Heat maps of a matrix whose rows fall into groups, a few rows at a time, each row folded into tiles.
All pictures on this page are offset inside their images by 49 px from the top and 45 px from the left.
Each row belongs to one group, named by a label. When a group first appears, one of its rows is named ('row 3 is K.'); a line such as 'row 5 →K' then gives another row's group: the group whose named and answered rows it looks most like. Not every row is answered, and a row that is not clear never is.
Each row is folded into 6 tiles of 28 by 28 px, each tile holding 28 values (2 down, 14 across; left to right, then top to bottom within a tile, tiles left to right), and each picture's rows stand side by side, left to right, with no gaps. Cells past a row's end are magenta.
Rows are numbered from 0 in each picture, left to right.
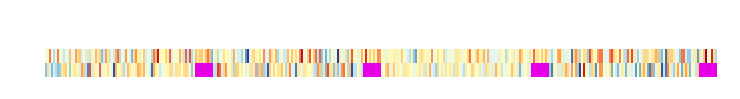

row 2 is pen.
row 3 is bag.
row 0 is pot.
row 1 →pen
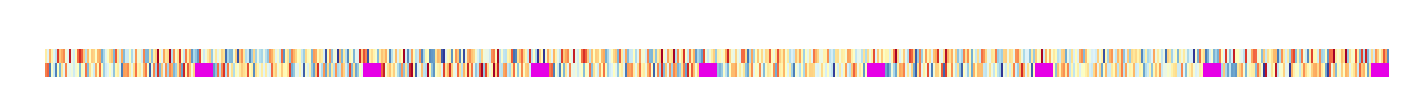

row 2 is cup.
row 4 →bag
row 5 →bag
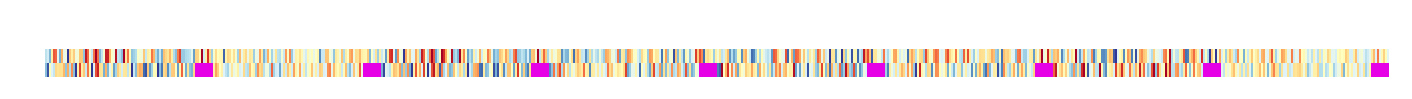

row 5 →bag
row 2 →bag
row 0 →bag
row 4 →pen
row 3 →pen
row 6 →cup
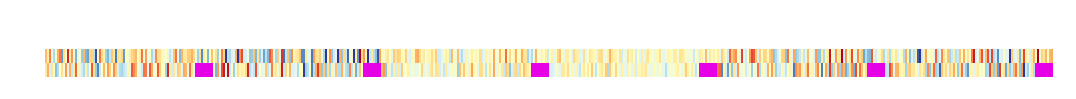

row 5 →pen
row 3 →bag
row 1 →pen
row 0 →cup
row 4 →pot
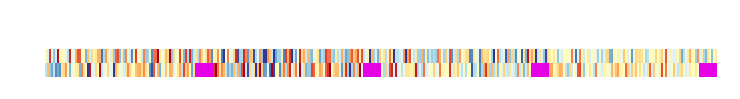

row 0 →pot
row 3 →cup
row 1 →cup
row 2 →pen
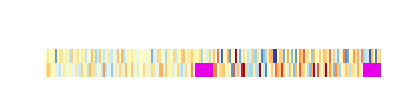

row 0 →cup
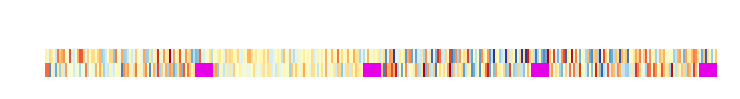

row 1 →pot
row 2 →pen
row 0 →pot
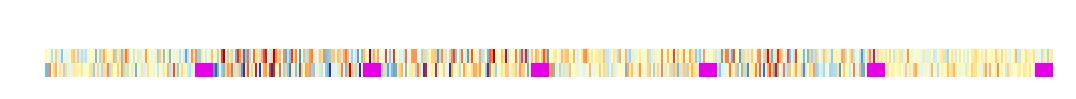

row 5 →cup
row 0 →pen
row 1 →bag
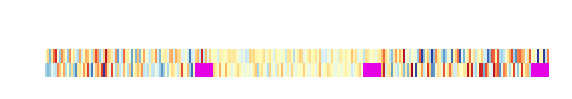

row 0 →bag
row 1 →pen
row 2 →cup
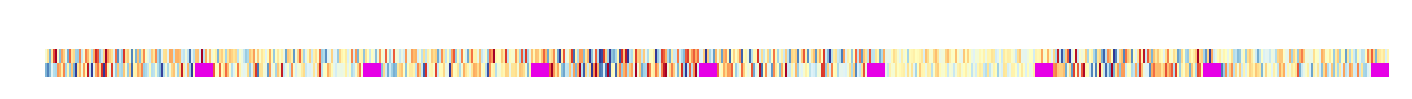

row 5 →bag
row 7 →pen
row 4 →pen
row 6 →cup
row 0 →bag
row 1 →pen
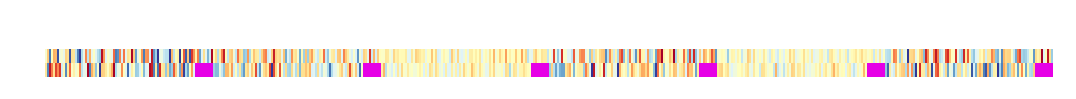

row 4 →cup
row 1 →bag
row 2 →pot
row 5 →bag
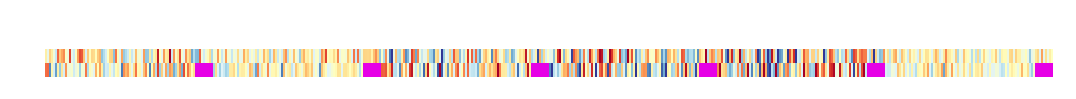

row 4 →cup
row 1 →pot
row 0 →pot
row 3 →bag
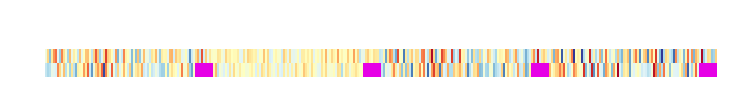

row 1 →pot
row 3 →pen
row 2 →bag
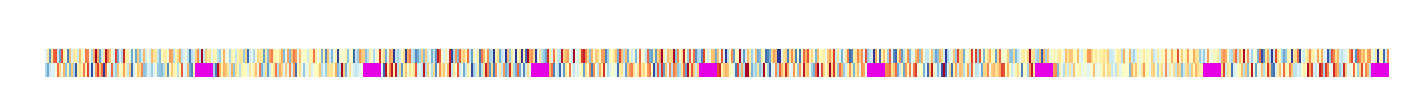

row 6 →pot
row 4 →cup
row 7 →cup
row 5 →cup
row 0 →bag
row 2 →pen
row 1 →pen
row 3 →pot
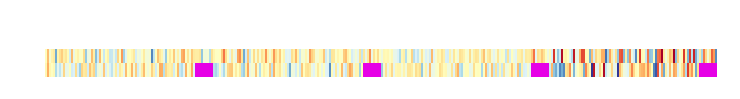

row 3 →pot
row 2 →pen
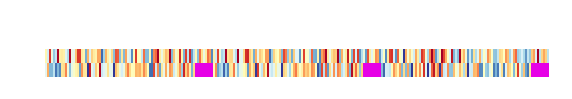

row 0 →pot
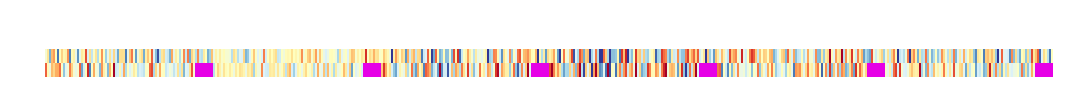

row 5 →pen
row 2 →cup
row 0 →pen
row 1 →pen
